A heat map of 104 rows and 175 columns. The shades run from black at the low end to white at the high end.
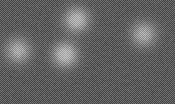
Four bumps rise from the field. No single row or column stands out from its neighbours. Overall the values sit about 40% of the way up the scale.
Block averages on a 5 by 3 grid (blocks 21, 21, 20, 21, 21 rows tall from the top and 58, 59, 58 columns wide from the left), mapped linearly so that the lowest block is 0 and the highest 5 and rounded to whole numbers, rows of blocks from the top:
0 3 0 / 1 3 4 / 5 4 1 / 1 1 0 / 0 0 0
